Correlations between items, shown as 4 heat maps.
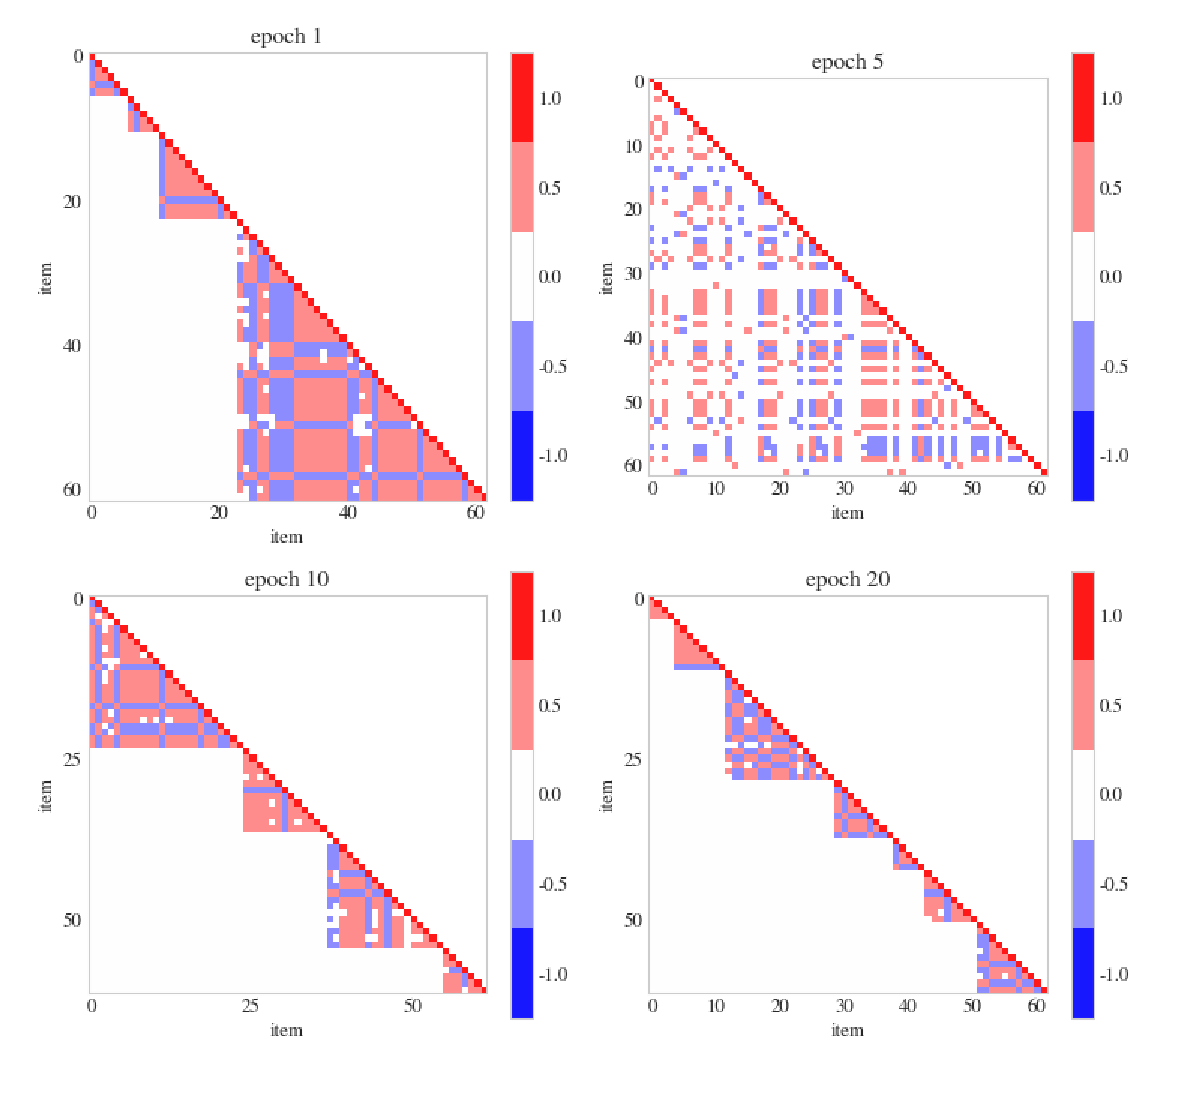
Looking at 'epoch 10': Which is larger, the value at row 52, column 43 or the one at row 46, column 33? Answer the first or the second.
the second
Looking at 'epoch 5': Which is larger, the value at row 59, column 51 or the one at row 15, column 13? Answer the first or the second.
the first
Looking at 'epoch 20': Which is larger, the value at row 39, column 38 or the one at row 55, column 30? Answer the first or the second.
the second
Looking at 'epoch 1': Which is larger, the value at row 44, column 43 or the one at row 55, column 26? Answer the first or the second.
the second
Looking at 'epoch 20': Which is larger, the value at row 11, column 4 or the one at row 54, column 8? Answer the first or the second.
the second
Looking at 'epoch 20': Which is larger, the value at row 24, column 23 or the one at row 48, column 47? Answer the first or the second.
the second
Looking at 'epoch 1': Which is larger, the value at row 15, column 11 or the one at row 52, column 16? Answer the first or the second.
the second
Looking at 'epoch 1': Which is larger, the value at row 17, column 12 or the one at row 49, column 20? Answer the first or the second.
the first
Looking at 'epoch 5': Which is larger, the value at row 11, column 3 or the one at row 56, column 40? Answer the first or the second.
the first
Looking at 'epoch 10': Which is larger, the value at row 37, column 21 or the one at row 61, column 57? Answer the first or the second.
the second
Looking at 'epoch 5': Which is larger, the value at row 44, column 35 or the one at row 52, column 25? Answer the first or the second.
the first
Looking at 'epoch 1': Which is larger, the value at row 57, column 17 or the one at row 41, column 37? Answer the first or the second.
the first
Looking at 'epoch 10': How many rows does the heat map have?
62
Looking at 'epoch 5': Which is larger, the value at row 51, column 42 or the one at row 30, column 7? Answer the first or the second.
the second
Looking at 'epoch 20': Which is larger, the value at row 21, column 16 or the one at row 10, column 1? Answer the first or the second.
the first
